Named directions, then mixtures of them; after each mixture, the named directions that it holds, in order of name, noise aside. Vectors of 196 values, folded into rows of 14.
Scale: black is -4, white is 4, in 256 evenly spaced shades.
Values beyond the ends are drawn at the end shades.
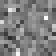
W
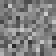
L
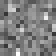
L, W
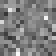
W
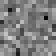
W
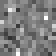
W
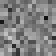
L, W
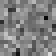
W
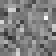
W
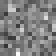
L, W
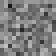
L, W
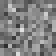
L, W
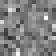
W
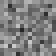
L, W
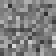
L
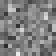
L, W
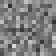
L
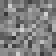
L, W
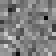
W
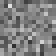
L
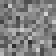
L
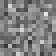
L, W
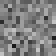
L, W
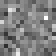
W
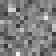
L, W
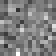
L, W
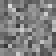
L, W
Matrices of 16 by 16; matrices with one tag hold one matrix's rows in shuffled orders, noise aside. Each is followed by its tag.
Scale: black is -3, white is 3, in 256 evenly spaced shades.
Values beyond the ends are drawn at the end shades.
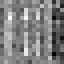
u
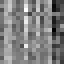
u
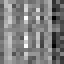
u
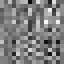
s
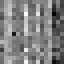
u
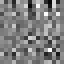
s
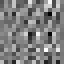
s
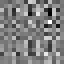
s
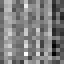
u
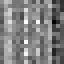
u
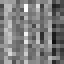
u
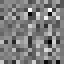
s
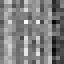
u
